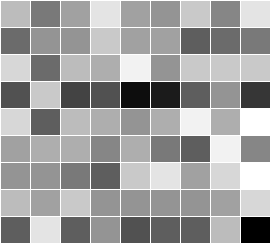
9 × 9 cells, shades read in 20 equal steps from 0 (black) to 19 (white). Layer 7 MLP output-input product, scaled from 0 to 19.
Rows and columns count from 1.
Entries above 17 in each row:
0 0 1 0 2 1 1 0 0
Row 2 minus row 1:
-6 2 -1 -2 0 1 -8 -2 -8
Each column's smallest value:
6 7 5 6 1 2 7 8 0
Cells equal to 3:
0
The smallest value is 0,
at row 9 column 9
